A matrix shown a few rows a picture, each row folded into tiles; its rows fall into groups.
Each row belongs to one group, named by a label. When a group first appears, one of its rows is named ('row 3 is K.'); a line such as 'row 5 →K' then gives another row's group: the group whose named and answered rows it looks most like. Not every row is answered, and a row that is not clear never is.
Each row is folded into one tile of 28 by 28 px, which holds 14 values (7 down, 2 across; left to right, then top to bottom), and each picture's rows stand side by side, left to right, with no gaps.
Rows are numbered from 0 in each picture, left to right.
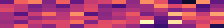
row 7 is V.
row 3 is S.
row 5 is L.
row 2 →V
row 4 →V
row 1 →V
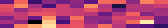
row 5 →L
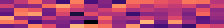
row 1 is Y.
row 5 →L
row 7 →Y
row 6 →L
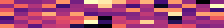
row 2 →V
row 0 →Y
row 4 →S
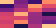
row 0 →V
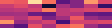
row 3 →S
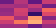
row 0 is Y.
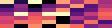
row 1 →V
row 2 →Y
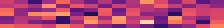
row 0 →Y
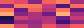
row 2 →Y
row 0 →Y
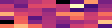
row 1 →Y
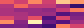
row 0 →L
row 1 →L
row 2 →S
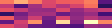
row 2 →L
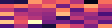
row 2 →Y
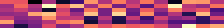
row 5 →Y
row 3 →Y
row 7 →Y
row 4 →Y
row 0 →L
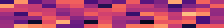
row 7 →Y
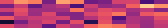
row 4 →Y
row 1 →V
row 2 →S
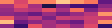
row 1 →S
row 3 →V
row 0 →L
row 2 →S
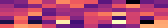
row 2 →L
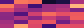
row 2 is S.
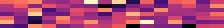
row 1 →Y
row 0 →L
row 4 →V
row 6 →L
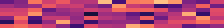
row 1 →Y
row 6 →V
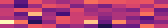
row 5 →Y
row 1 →Y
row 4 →L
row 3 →L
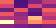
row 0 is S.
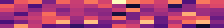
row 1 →V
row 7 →L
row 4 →S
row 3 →L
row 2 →L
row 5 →L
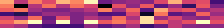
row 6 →S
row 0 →S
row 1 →L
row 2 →L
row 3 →S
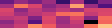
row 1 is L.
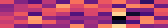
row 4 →Y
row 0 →V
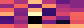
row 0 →Y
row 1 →Y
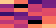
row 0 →S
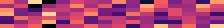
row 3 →Y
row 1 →V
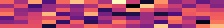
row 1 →V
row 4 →S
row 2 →S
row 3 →Y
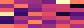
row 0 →Y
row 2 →S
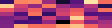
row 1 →Y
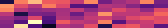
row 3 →V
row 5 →V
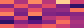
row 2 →S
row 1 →Y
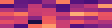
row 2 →V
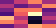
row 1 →Y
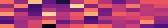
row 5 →L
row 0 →Y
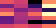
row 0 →Y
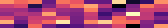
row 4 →V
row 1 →V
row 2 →L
